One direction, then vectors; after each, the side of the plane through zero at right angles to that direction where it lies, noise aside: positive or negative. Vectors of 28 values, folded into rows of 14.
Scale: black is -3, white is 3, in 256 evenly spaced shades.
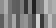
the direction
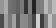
positive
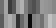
positive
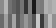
positive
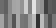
negative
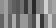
positive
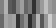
positive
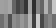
positive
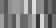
negative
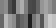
positive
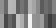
negative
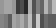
positive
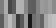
positive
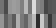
negative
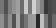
negative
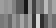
positive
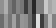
positive
